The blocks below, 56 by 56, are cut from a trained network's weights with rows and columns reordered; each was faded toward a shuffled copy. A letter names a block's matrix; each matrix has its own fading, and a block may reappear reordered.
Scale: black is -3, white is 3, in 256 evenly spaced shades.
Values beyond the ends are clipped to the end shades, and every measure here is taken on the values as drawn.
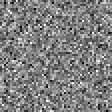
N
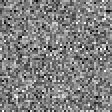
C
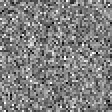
N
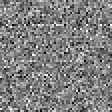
C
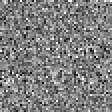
C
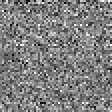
C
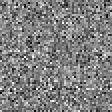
C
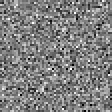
N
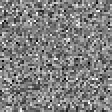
N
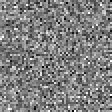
N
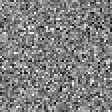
C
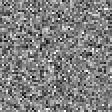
N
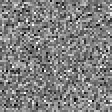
N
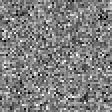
N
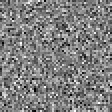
N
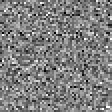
C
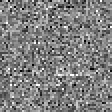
C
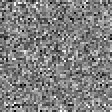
C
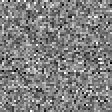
C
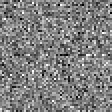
C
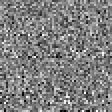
C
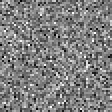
N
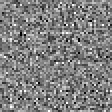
C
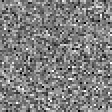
N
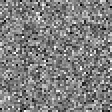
N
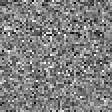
C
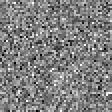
N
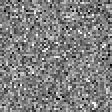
N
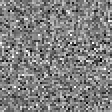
C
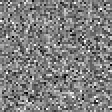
N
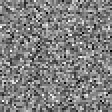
N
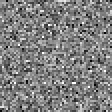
N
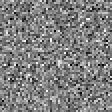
C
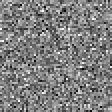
N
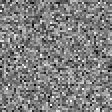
N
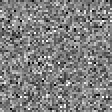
C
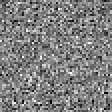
C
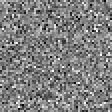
C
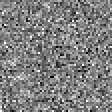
C
